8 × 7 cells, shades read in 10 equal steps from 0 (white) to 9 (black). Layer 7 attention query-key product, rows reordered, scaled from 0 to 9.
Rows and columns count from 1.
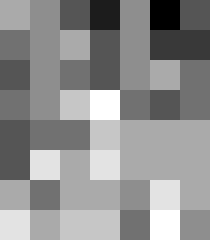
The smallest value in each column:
1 1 2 0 3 0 3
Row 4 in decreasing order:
6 5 5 5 4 2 0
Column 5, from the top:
4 4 4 5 3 3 4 5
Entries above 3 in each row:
6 6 6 5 3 1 2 2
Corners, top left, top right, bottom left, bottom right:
3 6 1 4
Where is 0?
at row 4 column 4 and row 8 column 6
